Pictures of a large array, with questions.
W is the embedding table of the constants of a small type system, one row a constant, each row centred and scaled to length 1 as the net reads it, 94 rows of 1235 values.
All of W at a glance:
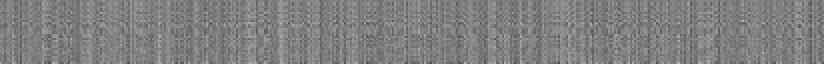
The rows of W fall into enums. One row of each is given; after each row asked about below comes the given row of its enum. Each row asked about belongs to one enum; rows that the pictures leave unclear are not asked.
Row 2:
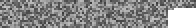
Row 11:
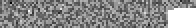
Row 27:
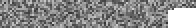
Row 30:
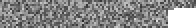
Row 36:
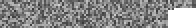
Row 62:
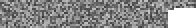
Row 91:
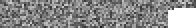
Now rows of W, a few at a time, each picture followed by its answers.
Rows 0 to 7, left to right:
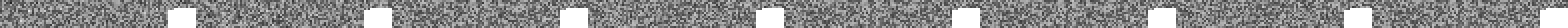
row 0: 11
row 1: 36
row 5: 2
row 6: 62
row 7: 2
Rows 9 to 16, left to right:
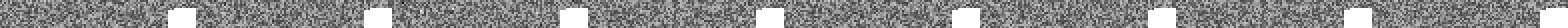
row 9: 27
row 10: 36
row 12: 2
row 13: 27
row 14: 36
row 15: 2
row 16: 62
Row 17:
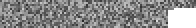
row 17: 30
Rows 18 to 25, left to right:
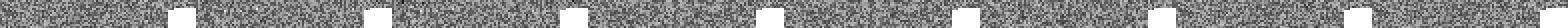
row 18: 62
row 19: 11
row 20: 11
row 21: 2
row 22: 2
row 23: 36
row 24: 62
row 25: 62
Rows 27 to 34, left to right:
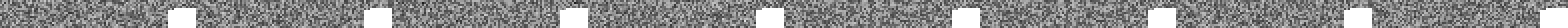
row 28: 36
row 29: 11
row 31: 2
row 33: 36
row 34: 62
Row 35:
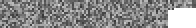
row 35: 36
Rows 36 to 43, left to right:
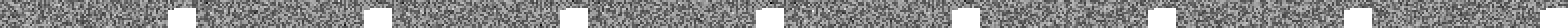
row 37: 11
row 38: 11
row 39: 11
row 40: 11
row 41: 2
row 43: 62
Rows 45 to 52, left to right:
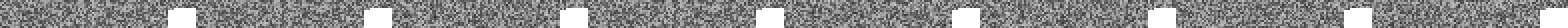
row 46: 2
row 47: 36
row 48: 2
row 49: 27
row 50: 36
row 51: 62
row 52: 30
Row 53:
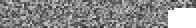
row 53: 91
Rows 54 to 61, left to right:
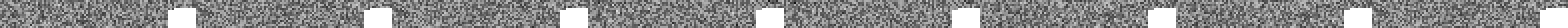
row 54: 36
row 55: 62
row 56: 62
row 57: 11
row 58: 11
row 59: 30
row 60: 30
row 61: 62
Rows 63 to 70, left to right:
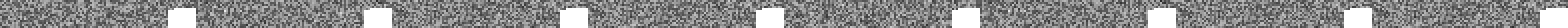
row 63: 2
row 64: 11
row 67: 36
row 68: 11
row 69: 62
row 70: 62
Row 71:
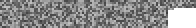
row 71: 2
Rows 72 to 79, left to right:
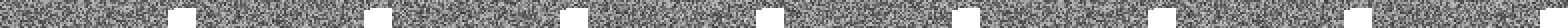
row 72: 2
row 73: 36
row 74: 27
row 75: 30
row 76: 62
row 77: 2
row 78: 36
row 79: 30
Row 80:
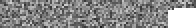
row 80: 91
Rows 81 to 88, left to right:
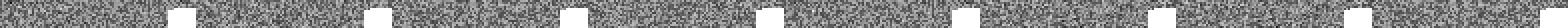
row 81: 11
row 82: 36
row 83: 2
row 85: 11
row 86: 91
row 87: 91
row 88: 2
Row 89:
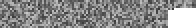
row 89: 36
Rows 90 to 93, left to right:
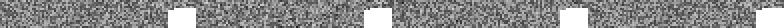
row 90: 62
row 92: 11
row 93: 62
